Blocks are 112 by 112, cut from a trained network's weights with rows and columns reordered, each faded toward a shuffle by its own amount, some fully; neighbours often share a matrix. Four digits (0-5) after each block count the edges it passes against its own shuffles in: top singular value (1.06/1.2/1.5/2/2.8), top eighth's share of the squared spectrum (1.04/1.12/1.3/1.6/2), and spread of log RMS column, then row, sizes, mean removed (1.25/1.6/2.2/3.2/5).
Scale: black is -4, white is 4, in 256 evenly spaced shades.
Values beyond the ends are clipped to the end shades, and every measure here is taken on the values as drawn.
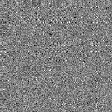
4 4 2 2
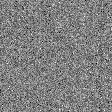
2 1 0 0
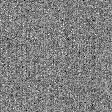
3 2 0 0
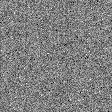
0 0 0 0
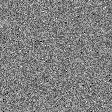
0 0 0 0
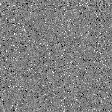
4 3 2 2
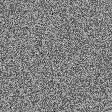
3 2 0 0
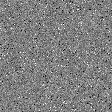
0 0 0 0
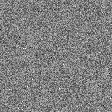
3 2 0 0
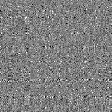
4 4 1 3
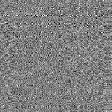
4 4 2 3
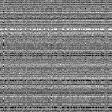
5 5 3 4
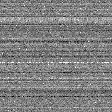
5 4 2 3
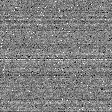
4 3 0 2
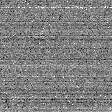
4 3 1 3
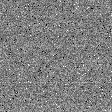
1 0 0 0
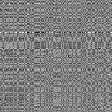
5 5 2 4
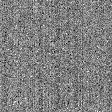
3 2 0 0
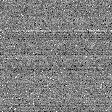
3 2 0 1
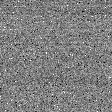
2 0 0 0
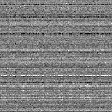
5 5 2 4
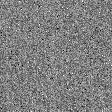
1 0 0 0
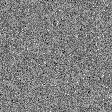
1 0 0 0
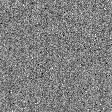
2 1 0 0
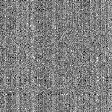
4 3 1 2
